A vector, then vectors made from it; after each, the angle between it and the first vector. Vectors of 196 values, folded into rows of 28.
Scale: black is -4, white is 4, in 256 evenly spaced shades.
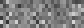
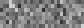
partly aligned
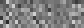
nearly parallel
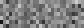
nearly opposite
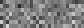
nearly parallel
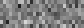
partly aligned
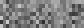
nearly opposite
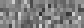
orthogonal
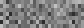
nearly opposite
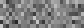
nearly opposite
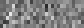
partly aligned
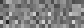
nearly parallel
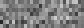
partly opposed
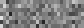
nearly opposite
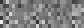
nearly parallel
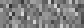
orthogonal
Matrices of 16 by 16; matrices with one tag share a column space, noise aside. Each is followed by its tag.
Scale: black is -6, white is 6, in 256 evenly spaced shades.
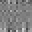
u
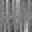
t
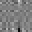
u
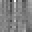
t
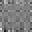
u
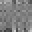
u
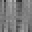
t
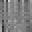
t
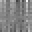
t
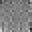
u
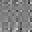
u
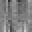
t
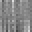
t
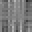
t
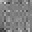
u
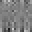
u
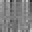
t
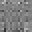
u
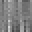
t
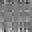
u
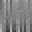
t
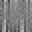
t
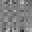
u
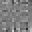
u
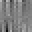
t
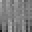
t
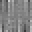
t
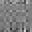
u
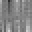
t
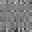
u
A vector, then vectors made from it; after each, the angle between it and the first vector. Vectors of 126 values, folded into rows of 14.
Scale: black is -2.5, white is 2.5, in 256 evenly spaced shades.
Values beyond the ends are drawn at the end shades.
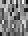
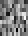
orthogonal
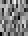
nearly parallel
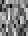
orthogonal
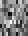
orthogonal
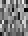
nearly parallel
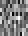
partly opposed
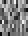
nearly parallel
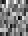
partly aligned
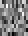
partly aligned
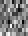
partly opposed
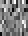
nearly parallel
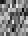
orthogonal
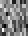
orthogonal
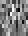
partly opposed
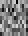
partly aligned
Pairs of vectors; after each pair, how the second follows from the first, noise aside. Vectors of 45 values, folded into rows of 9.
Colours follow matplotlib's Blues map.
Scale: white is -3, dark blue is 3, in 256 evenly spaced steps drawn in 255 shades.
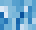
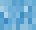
shrunk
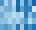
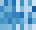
negated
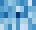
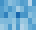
shrunk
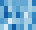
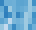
shrunk
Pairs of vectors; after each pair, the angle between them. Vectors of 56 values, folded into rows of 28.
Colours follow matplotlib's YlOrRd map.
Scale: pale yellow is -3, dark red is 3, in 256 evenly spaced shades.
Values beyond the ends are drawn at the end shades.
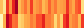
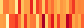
orthogonal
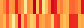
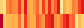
orthogonal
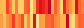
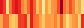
partly opposed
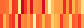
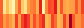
partly opposed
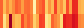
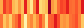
orthogonal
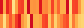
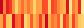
partly aligned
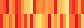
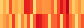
nearly opposite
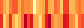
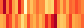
orthogonal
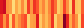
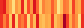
nearly parallel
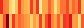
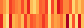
partly opposed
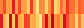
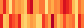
partly aligned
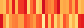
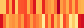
nearly parallel
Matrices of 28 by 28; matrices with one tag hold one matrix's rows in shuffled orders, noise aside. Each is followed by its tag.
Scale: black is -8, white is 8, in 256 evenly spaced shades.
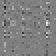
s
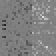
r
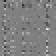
s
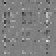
s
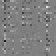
s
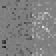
r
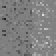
r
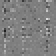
s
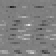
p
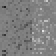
r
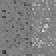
r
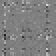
s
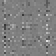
s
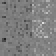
r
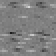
p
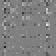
s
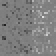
r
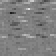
p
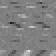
p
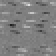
p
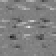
p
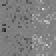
r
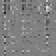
s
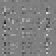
s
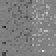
r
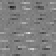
p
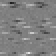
p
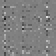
s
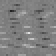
p
